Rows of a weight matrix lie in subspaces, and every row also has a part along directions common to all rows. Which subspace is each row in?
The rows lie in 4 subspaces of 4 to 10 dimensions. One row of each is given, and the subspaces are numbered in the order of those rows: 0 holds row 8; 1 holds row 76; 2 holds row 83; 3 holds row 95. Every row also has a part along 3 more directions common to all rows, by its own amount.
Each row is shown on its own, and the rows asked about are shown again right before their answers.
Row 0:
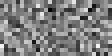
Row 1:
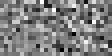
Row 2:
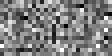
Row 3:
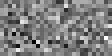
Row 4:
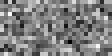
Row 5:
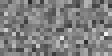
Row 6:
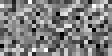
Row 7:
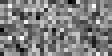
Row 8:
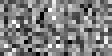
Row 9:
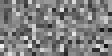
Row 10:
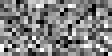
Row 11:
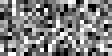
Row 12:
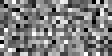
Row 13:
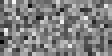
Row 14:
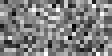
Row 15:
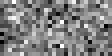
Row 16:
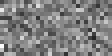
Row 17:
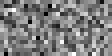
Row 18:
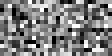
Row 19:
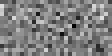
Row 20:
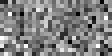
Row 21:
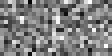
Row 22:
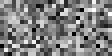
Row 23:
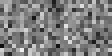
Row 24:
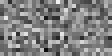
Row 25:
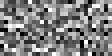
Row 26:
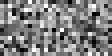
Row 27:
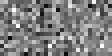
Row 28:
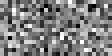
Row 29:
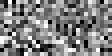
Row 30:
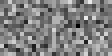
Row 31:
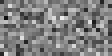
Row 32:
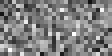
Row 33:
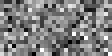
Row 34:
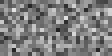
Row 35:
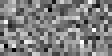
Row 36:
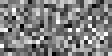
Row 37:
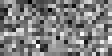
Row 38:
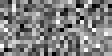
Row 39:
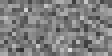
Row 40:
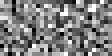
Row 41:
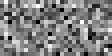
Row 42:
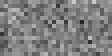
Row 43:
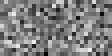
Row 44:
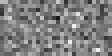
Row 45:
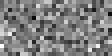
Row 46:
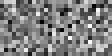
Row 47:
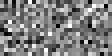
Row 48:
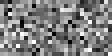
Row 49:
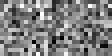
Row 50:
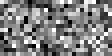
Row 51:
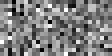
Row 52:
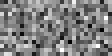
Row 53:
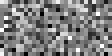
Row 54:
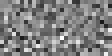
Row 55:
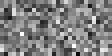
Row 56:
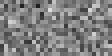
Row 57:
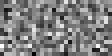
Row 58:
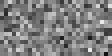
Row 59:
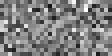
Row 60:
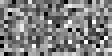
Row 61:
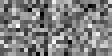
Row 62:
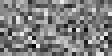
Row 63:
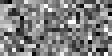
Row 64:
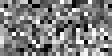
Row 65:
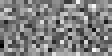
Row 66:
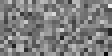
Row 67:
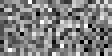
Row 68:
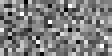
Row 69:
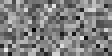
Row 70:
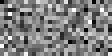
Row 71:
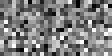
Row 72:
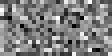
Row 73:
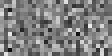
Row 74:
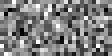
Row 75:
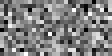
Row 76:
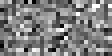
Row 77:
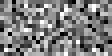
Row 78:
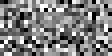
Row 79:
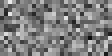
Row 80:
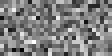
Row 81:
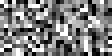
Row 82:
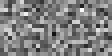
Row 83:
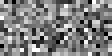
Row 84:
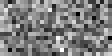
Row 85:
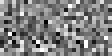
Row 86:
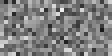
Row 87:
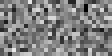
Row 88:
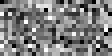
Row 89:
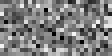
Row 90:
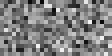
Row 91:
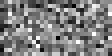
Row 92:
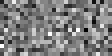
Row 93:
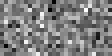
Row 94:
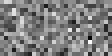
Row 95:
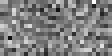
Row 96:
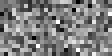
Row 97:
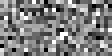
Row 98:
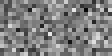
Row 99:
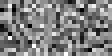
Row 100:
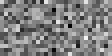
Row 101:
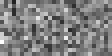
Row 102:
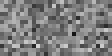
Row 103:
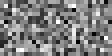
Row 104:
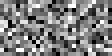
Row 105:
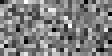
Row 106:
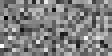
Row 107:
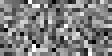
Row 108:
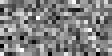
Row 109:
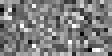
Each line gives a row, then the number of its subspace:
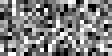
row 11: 2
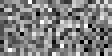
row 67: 2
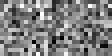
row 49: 0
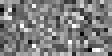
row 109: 3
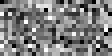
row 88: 1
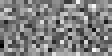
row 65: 2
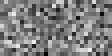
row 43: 3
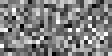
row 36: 1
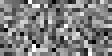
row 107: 0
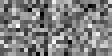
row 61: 0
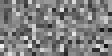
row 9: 2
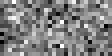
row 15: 2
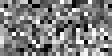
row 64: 2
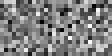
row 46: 3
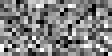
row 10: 3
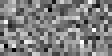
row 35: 0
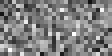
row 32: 2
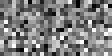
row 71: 1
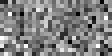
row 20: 2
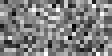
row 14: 3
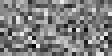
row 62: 1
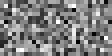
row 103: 2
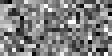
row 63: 1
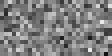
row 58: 1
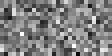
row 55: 2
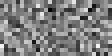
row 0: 0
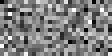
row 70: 3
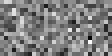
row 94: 1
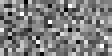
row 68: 2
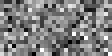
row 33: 3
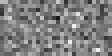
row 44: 3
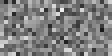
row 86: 2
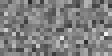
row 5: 1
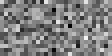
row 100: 1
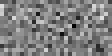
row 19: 3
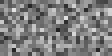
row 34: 2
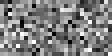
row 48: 3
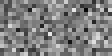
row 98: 0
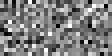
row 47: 2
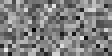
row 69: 3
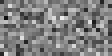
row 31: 0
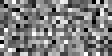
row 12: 2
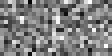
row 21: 3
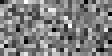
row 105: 1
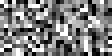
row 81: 2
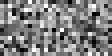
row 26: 0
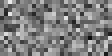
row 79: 1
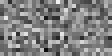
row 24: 3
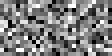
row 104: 0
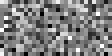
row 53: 1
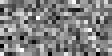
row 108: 0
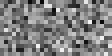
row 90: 1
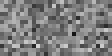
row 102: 3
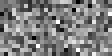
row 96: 2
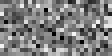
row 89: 0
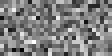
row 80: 0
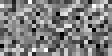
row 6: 3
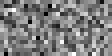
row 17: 2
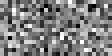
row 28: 3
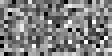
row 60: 2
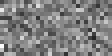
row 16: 0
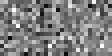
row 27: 0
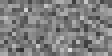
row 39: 1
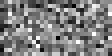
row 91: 1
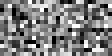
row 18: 3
